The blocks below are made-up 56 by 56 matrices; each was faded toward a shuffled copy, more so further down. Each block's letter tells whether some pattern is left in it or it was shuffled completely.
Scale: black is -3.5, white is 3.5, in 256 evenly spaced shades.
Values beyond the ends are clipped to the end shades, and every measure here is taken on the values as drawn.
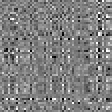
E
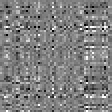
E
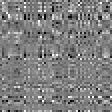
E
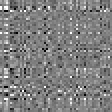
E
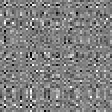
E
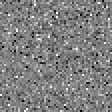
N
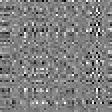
E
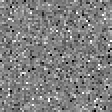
N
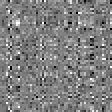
E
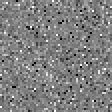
N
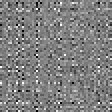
E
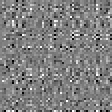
E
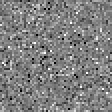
N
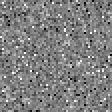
N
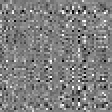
E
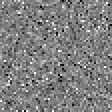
N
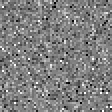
N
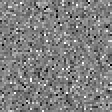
N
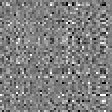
E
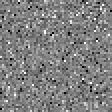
N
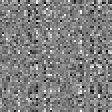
E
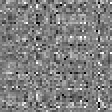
E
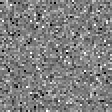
N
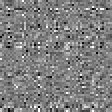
E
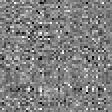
E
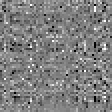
E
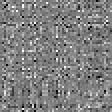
E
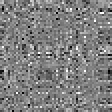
E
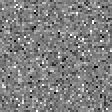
N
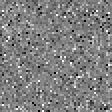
N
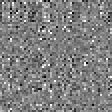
E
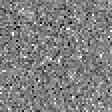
N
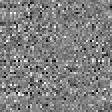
E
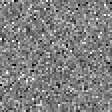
N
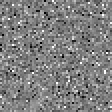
N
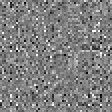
E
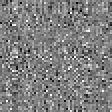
E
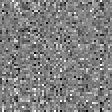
E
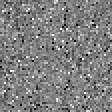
N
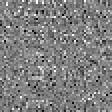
E
